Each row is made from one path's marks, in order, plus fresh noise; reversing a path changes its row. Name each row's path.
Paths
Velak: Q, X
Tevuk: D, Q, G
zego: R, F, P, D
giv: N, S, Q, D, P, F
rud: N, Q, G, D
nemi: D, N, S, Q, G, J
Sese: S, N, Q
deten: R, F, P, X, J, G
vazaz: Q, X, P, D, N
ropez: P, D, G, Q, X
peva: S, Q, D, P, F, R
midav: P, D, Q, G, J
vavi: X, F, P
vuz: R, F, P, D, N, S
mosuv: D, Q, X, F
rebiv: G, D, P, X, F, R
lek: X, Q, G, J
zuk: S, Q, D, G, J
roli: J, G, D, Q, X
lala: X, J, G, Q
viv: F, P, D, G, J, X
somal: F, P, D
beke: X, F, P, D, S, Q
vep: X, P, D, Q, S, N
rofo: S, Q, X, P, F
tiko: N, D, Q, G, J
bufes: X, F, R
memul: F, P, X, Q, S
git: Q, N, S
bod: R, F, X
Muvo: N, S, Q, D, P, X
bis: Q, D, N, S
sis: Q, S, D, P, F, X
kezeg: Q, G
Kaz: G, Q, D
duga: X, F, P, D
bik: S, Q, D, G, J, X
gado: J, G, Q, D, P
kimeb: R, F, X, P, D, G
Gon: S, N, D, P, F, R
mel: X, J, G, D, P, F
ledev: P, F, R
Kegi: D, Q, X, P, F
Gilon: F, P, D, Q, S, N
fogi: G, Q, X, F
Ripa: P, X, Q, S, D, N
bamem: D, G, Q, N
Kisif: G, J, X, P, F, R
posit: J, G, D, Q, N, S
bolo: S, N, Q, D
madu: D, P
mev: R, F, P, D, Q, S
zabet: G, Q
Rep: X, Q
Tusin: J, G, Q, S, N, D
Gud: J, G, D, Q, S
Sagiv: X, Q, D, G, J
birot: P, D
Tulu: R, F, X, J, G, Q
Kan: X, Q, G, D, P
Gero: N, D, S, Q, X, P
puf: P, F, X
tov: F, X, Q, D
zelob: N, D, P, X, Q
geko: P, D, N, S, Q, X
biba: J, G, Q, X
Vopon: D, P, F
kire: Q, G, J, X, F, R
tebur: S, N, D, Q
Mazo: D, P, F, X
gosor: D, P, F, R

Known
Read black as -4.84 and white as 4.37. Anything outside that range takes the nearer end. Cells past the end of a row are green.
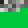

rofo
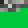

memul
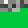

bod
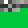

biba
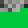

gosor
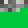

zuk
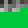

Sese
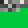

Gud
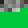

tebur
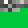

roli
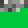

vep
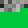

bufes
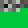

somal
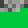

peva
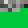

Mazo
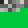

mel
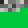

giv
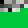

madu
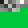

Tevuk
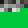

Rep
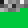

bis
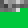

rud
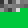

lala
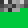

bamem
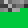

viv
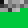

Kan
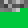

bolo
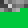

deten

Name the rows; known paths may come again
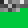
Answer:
Gud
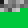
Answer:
Gero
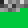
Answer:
posit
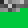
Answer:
mev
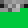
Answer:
ledev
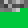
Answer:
bolo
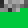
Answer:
vazaz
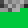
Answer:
gosor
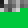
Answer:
vavi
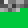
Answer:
Muvo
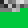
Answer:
kezeg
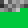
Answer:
kire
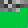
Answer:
tov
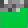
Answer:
Gilon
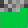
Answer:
rebiv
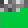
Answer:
lek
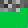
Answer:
duga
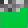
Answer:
Sagiv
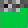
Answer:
somal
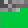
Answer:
Tusin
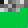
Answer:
Kegi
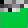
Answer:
madu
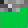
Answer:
kimeb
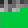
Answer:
Sese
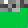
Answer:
bod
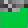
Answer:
viv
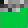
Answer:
gado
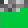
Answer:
tiko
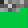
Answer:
vuz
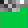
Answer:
Tevuk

